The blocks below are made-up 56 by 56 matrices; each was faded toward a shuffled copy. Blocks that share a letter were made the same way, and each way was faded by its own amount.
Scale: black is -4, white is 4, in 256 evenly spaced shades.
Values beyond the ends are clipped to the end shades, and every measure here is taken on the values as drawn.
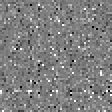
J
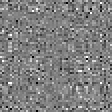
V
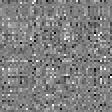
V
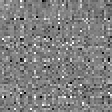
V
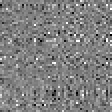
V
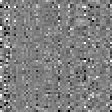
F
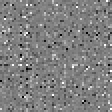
J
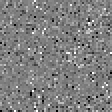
J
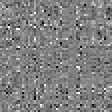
V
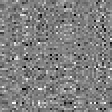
V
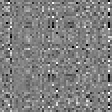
F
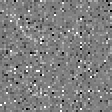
J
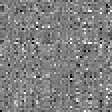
V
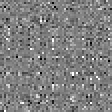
V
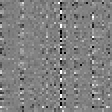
F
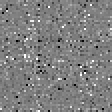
J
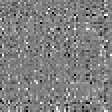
V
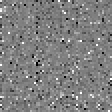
J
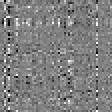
F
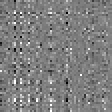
F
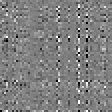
F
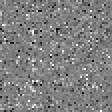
J
